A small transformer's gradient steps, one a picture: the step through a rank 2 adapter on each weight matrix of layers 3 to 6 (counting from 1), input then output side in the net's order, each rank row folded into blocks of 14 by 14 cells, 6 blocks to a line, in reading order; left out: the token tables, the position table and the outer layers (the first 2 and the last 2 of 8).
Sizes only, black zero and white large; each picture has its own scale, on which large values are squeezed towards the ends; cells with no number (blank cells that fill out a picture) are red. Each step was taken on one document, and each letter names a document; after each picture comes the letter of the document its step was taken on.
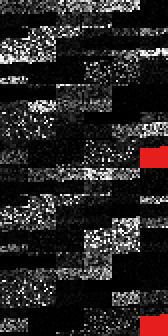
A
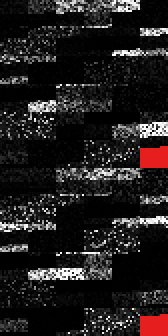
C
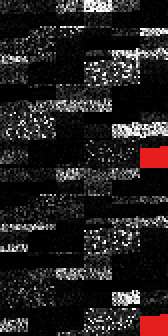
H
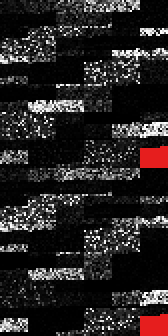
A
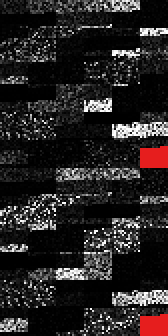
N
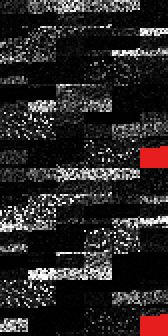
N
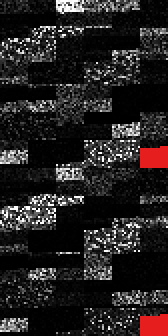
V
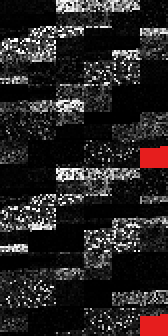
V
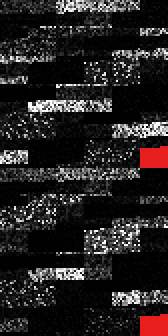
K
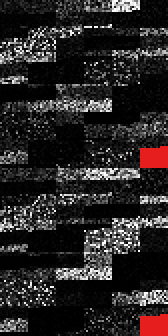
N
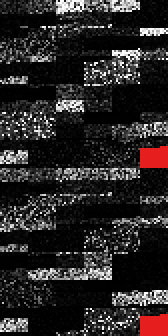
N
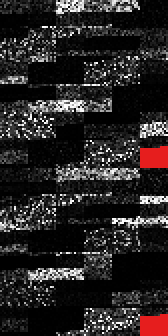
N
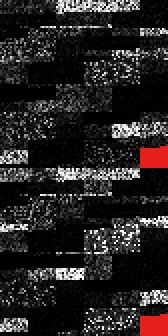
K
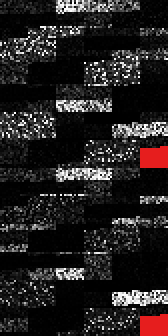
K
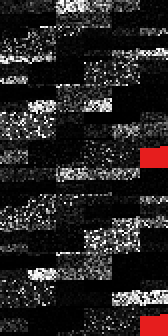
A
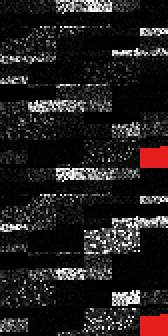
H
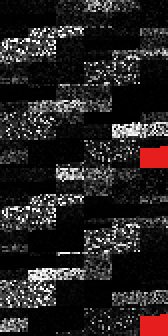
V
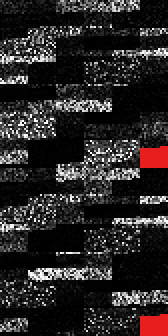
K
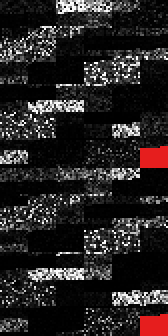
K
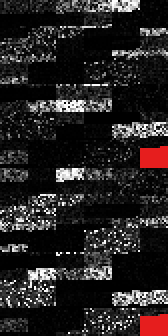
C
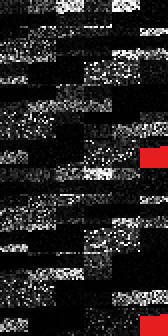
N
